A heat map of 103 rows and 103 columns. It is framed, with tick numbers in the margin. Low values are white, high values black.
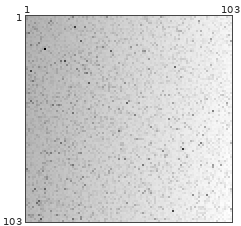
Odd rows or columns: none. Stripes: none. Grain: fine. Average level on the scale: 20%. Slope: up to the left.
